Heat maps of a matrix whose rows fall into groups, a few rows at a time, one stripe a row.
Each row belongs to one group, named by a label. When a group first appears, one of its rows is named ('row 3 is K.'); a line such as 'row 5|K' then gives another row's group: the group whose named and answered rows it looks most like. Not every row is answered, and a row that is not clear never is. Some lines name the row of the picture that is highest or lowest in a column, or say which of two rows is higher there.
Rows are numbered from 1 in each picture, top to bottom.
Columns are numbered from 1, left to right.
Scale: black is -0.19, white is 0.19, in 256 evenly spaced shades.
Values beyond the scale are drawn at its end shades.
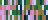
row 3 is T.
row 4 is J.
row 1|T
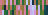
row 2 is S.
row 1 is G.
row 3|S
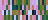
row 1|T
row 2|T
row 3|G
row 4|S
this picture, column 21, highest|4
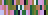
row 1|S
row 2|J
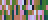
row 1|J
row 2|G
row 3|S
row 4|S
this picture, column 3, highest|1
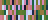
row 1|S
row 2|J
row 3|G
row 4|J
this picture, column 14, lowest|1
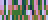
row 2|G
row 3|G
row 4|T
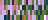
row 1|S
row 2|G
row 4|T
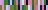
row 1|S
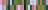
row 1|T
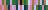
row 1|T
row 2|J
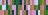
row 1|T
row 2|J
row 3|S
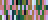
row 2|J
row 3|T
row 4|T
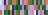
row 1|G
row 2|T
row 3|S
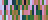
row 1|T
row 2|G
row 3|G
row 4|G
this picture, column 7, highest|2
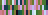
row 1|J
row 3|T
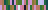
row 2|J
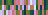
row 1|S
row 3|G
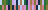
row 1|J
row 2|S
